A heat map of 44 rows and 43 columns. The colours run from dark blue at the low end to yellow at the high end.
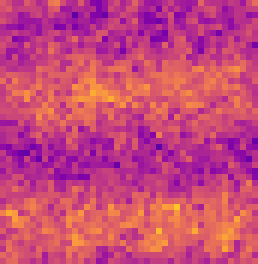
Overall the values sit about 50% of the way up the scale. Stripes running across repeat 2 times from top to bottom. No seam splits the table. The field is mottled with small blotches. The values follow a bell shape.
